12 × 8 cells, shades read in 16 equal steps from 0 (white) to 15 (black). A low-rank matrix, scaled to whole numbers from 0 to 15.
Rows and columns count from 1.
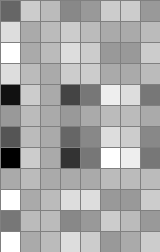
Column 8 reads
6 4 3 4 8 5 7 8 4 3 6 3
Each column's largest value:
15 5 5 12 8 6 6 8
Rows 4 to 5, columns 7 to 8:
5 4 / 2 8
